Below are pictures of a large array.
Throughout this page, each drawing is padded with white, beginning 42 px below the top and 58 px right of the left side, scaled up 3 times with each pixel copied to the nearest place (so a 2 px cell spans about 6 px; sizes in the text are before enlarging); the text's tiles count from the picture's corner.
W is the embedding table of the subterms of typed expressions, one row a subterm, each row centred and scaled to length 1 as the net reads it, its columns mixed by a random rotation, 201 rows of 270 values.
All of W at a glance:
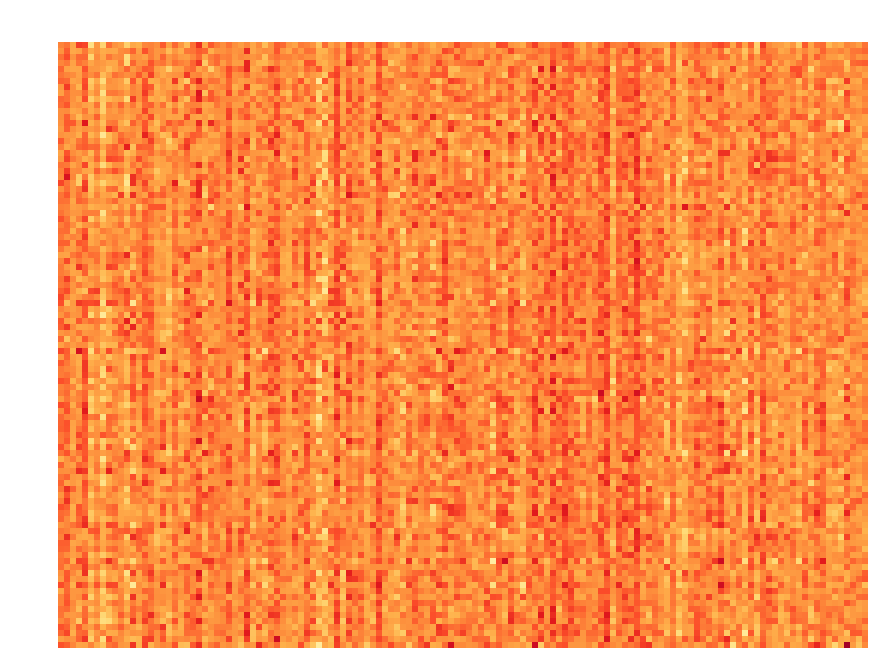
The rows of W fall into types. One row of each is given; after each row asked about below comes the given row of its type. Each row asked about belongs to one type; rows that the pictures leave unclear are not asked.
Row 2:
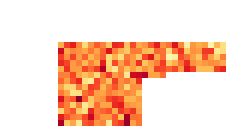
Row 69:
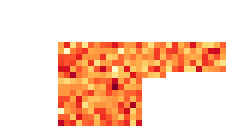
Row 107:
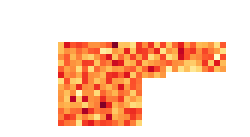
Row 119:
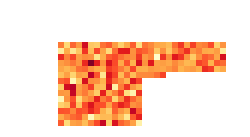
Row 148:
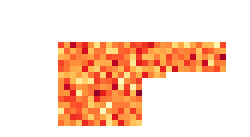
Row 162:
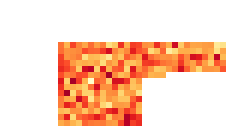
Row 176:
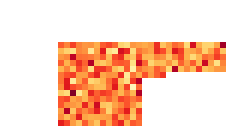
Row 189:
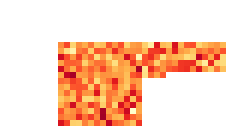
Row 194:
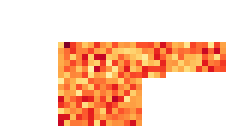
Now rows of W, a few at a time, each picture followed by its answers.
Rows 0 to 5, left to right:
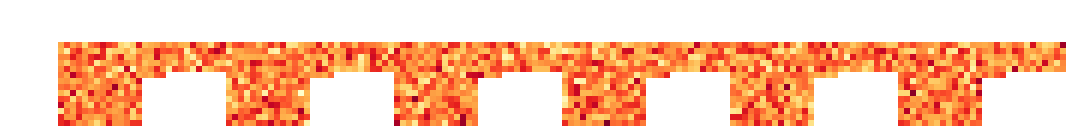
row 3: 119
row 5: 176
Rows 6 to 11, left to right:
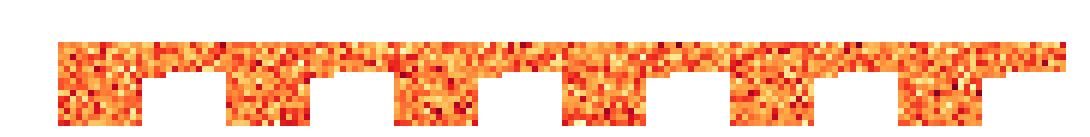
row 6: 176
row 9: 189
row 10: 69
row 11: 148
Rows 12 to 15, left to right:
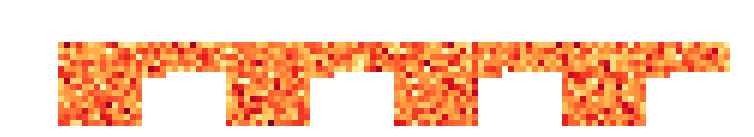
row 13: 119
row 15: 2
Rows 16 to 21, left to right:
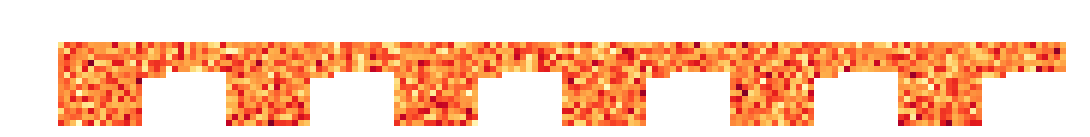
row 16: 107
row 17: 119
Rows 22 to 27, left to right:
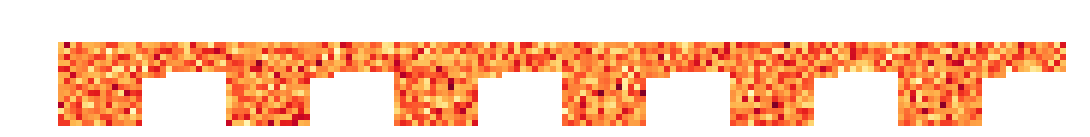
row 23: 119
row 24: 69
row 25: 148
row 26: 107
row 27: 107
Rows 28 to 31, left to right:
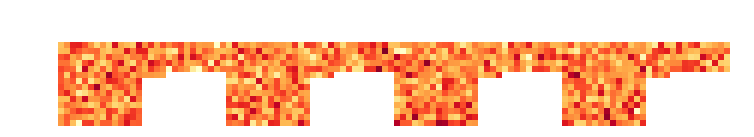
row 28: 107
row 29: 194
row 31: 189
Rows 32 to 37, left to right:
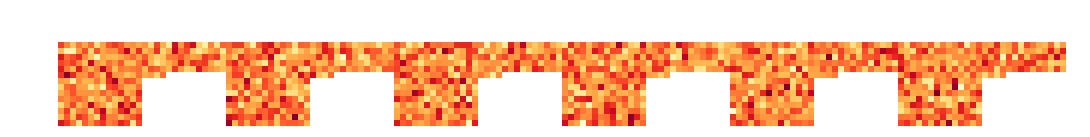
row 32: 69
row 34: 69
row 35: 107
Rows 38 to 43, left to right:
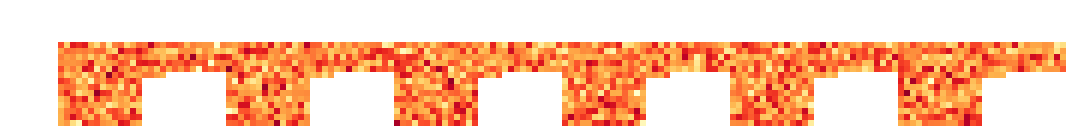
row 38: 148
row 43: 162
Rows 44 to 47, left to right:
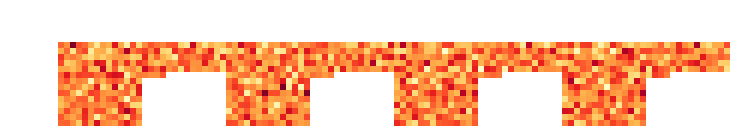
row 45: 148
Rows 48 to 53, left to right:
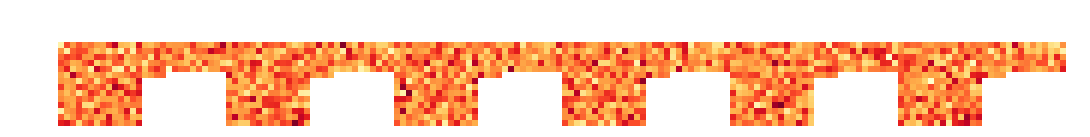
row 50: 176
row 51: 176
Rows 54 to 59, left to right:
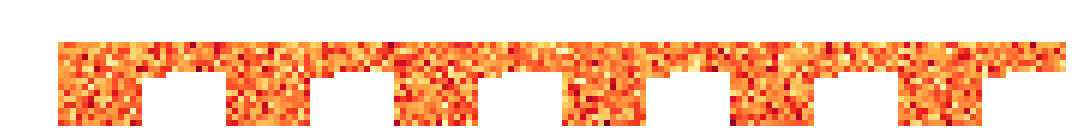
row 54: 194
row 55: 176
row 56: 69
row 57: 119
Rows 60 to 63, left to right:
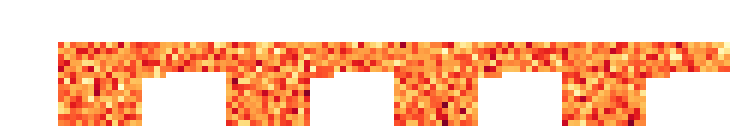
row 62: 189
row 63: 2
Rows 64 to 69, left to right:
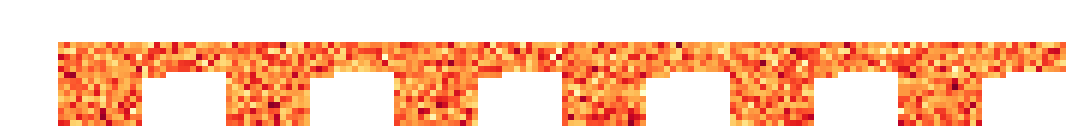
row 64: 189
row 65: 107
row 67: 162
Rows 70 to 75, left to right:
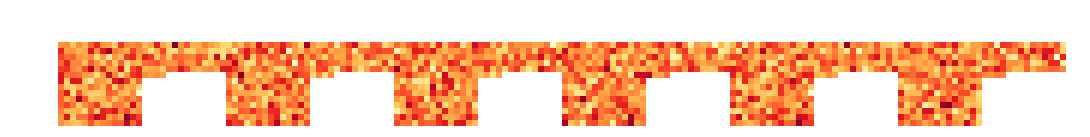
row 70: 162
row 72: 148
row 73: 2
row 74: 162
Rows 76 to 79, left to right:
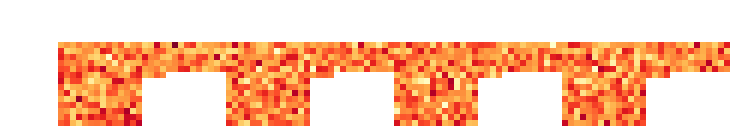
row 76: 162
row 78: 148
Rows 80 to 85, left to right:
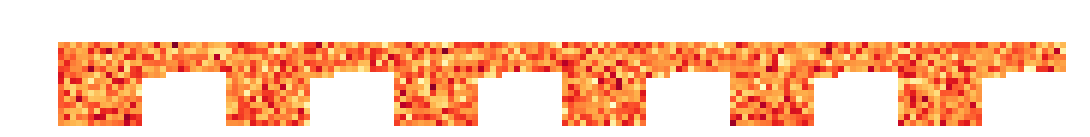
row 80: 162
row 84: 194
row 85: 69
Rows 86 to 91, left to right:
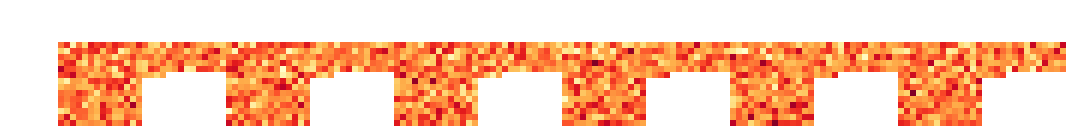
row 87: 69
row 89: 119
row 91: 176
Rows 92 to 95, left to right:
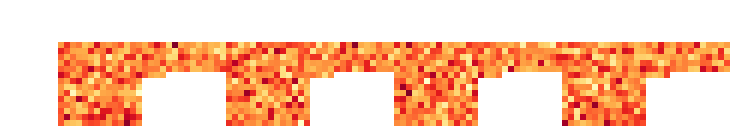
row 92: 162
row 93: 69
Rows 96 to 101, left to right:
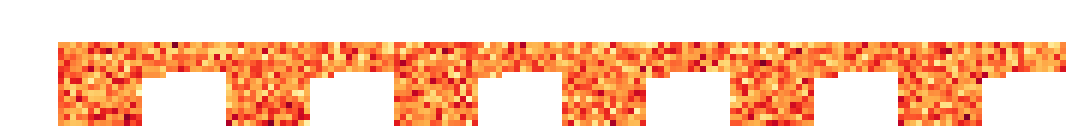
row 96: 162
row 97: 119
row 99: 189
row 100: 119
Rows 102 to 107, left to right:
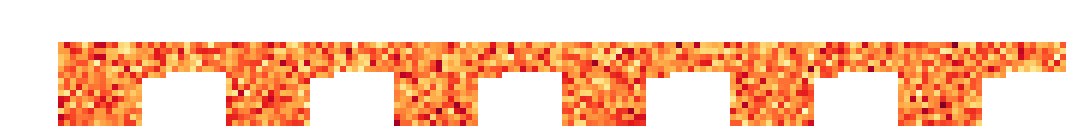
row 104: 2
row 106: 189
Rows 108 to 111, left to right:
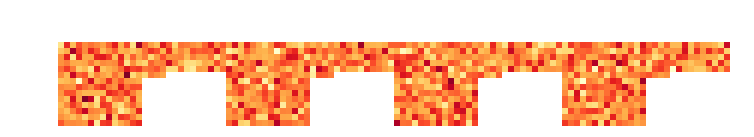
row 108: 107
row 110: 69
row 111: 107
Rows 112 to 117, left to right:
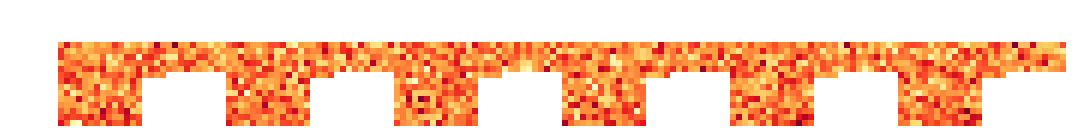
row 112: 189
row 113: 176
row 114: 107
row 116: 162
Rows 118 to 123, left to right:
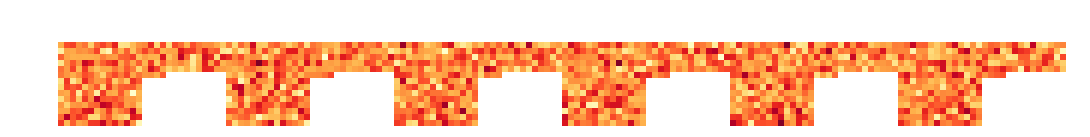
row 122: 107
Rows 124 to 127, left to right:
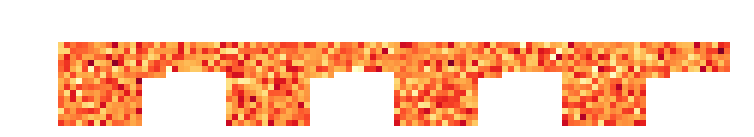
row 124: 107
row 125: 69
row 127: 194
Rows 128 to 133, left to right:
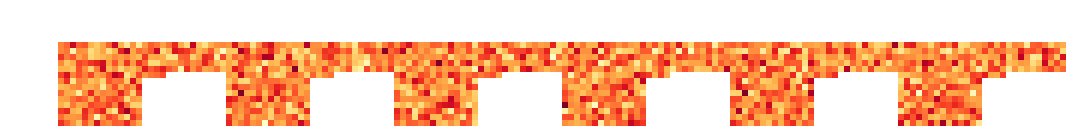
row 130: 2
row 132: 176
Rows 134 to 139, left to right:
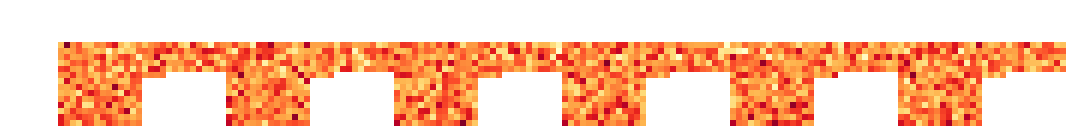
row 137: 2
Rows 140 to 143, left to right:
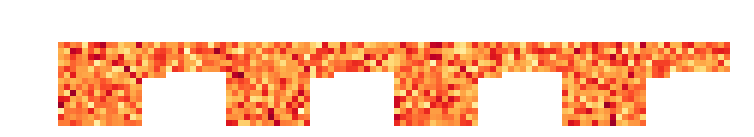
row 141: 189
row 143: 107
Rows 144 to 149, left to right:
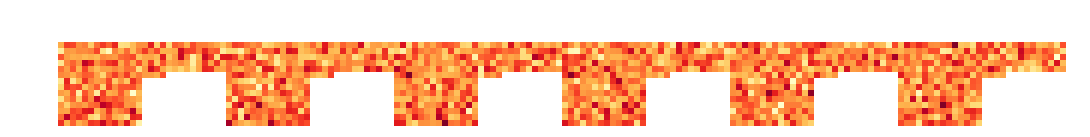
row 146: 189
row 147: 69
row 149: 107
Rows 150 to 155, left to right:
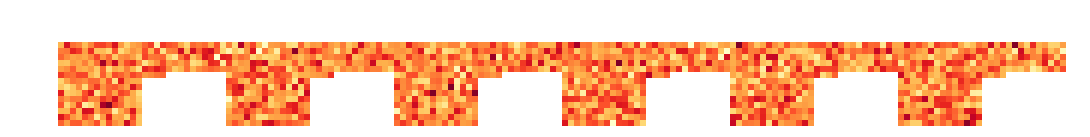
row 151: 119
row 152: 148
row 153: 2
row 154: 194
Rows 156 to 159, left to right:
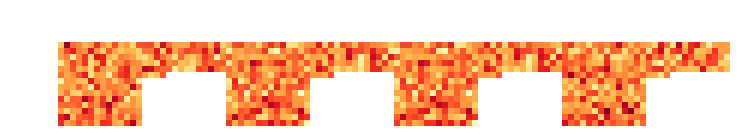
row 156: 194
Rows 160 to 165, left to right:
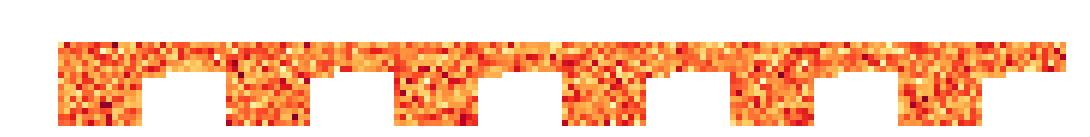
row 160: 107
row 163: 69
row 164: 162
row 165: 148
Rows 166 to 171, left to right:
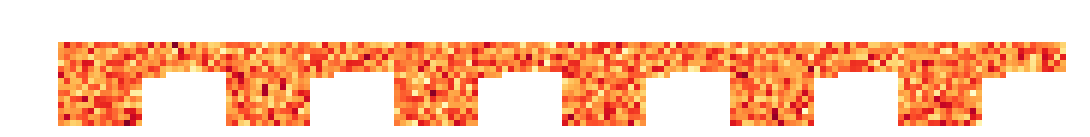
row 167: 189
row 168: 148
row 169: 69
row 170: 189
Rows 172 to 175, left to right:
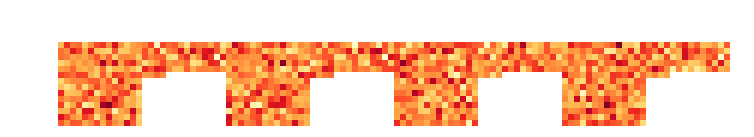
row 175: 107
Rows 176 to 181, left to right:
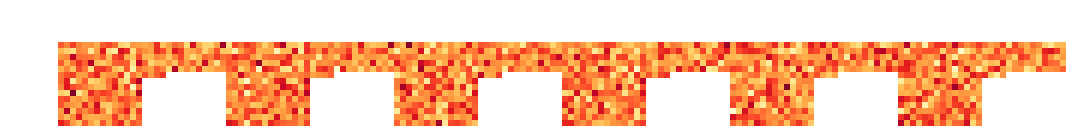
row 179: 176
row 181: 69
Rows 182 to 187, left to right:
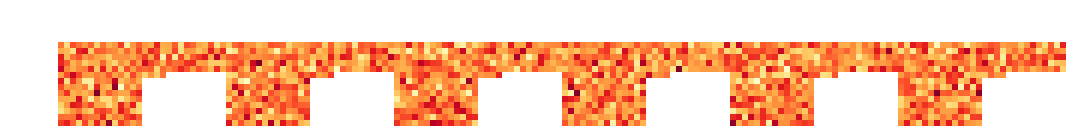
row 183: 119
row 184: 119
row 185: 176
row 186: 194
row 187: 148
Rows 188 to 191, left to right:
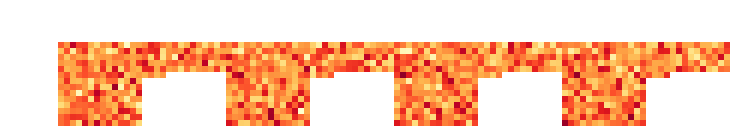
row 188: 148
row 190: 69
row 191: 176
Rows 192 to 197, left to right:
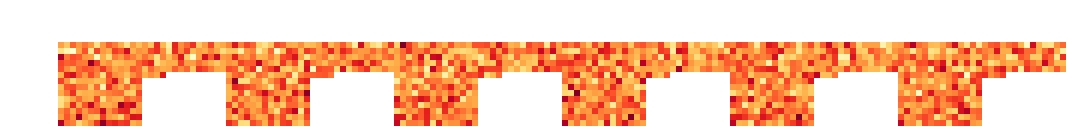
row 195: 176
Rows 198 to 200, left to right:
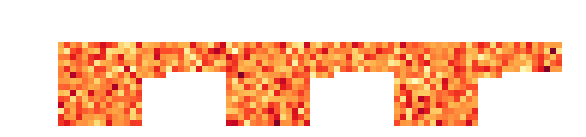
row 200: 194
